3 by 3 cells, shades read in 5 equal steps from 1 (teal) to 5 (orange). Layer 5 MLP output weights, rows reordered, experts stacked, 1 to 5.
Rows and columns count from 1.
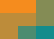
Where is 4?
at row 2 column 1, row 2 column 2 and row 3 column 1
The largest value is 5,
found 2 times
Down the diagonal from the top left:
5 4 1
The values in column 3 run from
1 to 3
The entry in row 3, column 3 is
1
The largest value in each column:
5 5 3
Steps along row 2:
same down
